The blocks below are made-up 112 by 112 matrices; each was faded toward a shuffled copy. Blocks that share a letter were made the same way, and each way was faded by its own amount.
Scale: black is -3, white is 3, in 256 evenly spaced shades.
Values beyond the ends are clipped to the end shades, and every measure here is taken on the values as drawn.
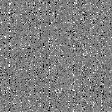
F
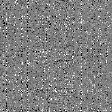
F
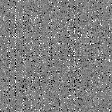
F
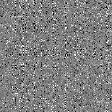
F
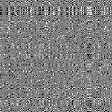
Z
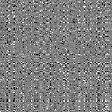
Z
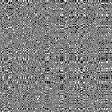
Z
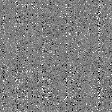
F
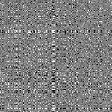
Z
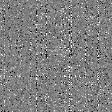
F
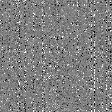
F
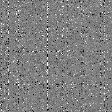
F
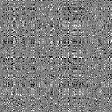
Z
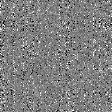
F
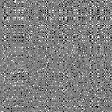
Z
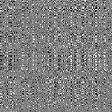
Z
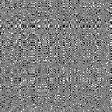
Z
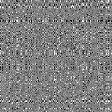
Z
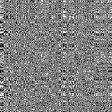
Z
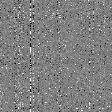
F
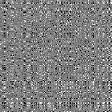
Z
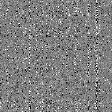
F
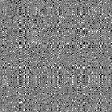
Z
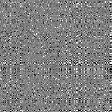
Z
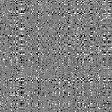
Z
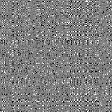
Z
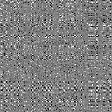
Z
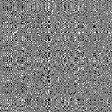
Z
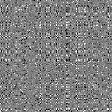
Z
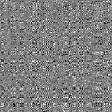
Z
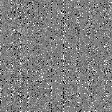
F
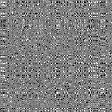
Z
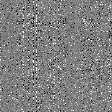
F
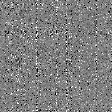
F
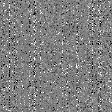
F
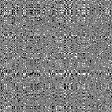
Z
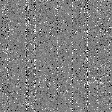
F
